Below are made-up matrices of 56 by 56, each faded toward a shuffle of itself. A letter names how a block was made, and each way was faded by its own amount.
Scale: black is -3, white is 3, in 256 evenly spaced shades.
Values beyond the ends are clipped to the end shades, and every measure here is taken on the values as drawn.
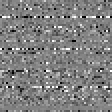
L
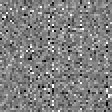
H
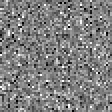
H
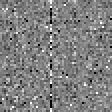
H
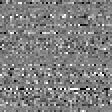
L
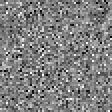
H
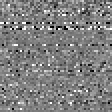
L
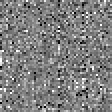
H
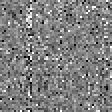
H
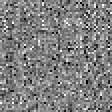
H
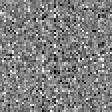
H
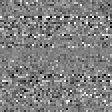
L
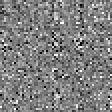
H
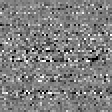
L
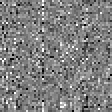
H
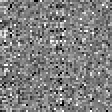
H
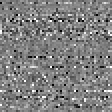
L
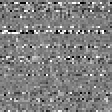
L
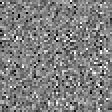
H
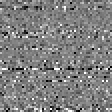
L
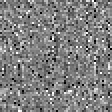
H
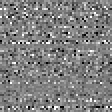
L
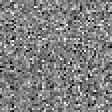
H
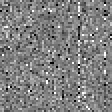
H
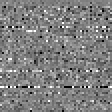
L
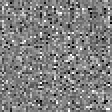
H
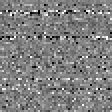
L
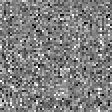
H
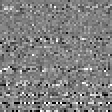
L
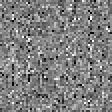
H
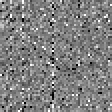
H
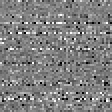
L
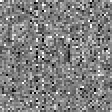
H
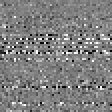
L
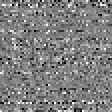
L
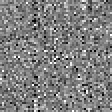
H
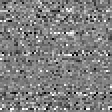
L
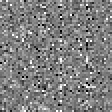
H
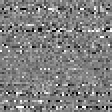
L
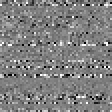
L
